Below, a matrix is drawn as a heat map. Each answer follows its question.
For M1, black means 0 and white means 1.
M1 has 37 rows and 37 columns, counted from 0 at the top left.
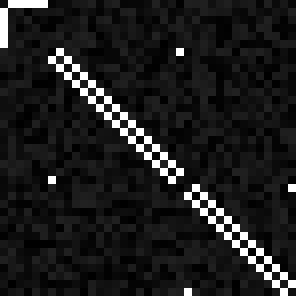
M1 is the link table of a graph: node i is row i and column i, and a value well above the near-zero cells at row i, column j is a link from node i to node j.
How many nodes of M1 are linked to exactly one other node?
5
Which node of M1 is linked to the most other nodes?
node 0
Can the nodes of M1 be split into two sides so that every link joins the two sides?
no
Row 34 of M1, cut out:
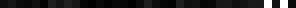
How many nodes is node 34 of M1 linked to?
2
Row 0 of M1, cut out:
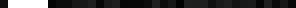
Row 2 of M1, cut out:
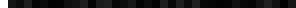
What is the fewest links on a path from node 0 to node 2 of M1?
1
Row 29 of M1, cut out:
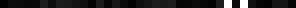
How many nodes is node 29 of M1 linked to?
2
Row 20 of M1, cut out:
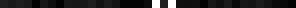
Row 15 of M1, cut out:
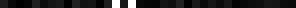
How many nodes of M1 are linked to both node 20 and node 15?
0
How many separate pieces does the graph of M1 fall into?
3
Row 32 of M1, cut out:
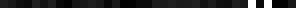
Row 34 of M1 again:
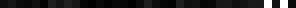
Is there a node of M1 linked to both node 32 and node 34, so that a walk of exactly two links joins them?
yes
